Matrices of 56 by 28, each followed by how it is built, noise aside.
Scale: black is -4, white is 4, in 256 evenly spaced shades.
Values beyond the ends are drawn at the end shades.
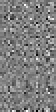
low rank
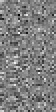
low rank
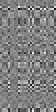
low rank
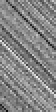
Toeplitz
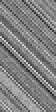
Toeplitz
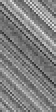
Toeplitz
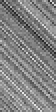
Toeplitz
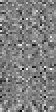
low rank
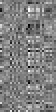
low rank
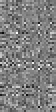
low rank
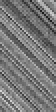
Toeplitz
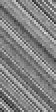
Toeplitz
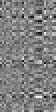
low rank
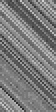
Toeplitz
